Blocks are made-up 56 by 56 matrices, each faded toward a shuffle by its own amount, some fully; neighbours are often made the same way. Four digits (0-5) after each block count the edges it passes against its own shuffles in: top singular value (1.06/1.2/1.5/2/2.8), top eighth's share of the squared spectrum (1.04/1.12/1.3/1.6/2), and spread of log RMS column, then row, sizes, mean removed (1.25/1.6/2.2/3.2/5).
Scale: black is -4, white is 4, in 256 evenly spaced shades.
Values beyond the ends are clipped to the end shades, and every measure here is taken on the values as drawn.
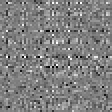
4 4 2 3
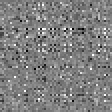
4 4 2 3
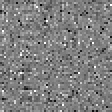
3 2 1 0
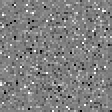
0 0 0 0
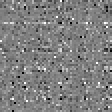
3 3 2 2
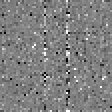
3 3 2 1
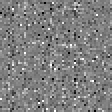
1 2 2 1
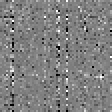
3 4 3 2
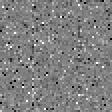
1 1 0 0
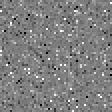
0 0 0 0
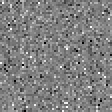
1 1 0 0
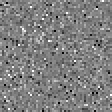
0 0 0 0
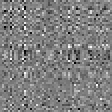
4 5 3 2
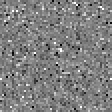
0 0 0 0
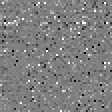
3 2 0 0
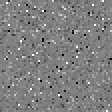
2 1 0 0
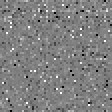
1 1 0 0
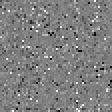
1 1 0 0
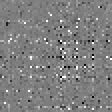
2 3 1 2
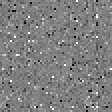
2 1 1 0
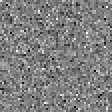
0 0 0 0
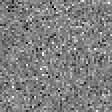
0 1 0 0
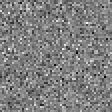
2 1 0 0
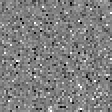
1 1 1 0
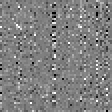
4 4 3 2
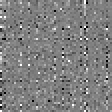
4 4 3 2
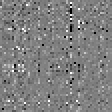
4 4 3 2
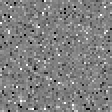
2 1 0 0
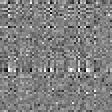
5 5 3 3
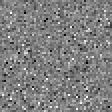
0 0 1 0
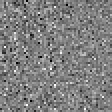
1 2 2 0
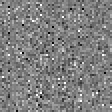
1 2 3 0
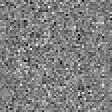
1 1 2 0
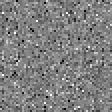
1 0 1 0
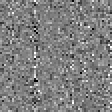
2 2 3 0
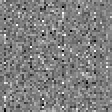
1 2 3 0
